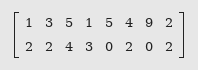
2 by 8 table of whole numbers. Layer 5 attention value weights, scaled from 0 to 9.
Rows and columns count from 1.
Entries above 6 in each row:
1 0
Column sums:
3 5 9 4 5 6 9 4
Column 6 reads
4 2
